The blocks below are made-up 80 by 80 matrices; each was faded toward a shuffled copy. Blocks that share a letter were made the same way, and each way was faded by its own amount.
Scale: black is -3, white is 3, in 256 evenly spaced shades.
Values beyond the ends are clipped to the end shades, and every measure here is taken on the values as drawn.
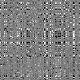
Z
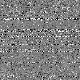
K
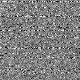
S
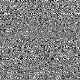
S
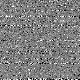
K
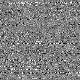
S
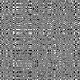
Z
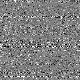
K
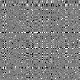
Z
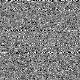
S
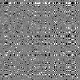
Z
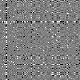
Z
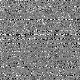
K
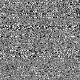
S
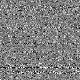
S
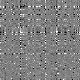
Z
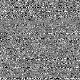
S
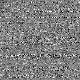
S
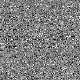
S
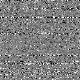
K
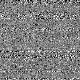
S
